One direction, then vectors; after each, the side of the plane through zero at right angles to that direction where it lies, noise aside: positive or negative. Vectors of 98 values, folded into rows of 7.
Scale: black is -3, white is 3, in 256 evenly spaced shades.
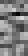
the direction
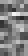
negative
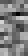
positive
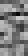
positive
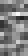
negative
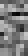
positive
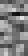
positive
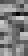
positive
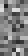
positive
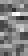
negative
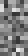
positive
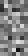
negative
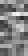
negative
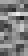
negative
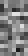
negative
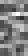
negative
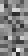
positive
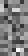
positive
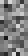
negative
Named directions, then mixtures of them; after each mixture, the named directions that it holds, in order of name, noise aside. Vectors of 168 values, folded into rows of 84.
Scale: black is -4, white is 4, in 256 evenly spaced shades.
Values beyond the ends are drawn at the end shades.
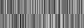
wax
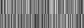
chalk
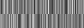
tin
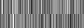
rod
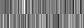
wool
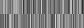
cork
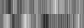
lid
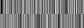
chalk, tin, wax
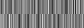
tin, wool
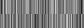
chalk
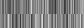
chalk, rod, wax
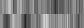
lid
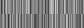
chalk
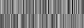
cork, tin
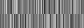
cork, rod, wax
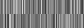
chalk, cork, wool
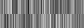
lid, rod, wax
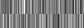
wool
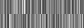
cork, wool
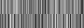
chalk, cork, rod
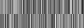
cork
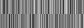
cork, tin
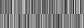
rod, tin, wool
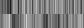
lid, wax, wool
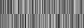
rod, wax, wool
